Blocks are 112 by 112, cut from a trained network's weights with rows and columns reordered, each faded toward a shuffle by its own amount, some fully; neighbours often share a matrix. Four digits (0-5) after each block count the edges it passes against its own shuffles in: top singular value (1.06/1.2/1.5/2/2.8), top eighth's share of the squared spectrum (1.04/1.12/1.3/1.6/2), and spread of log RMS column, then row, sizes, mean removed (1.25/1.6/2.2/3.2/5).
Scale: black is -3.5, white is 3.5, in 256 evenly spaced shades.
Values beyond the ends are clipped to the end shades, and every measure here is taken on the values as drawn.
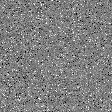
0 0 0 0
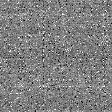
2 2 2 1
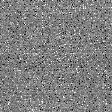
2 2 2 0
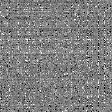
3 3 3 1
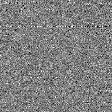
3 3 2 2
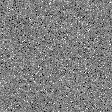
1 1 0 0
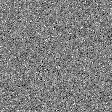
0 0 0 0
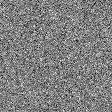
0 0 0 0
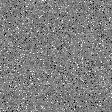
0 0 0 0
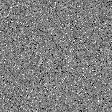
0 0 0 0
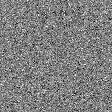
1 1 0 0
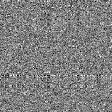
4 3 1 2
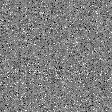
1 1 0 1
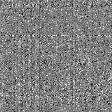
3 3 0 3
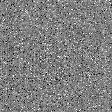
1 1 0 1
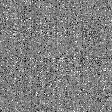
2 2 0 2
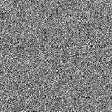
3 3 2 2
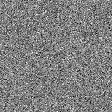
2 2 0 0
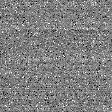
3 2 2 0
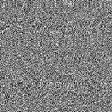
4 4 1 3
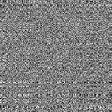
4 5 2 3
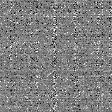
3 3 3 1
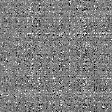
3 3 3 2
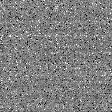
2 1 1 0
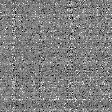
3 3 3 1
